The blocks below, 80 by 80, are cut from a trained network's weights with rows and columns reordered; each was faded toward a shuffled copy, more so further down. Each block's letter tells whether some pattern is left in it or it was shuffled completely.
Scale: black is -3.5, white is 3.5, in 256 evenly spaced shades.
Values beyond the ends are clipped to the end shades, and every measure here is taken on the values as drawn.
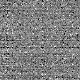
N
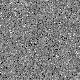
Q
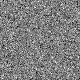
Q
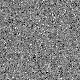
Q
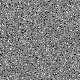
Q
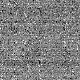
N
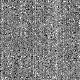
N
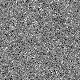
Q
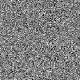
N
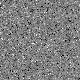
Q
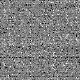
N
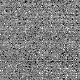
N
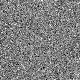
Q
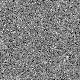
Q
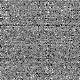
N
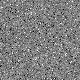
Q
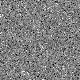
Q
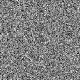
N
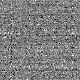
N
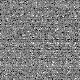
N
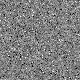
Q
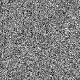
N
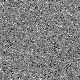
Q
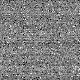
N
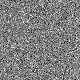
Q
